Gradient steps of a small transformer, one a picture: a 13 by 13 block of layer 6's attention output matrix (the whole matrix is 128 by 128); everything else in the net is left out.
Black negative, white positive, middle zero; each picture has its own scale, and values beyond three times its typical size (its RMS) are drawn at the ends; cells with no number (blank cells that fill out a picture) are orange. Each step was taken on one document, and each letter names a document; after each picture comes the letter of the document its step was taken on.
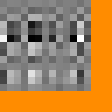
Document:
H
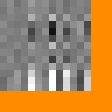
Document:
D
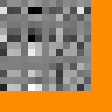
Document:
H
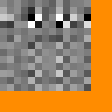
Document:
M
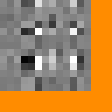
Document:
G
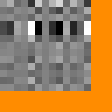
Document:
M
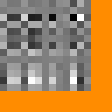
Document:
H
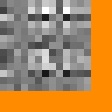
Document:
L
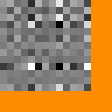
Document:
M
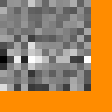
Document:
G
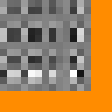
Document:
H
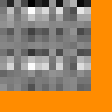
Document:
L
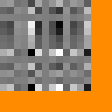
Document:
M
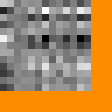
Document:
L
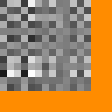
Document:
H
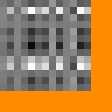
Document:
L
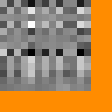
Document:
L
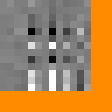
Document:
D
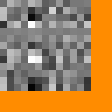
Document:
G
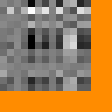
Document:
L
